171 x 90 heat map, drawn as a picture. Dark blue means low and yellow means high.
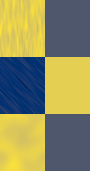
It is made of 3 by 2 panels. Panel 1,1: very high, streaked downward, faint in contrast. Panel 1,2: low, flat. Panel 2,1: very low, slanting down to the right, faint in contrast. Panel 2,2: very high, flat. Panel 3,1: very high, smooth, faint in contrast. Panel 3,2: low, flat.
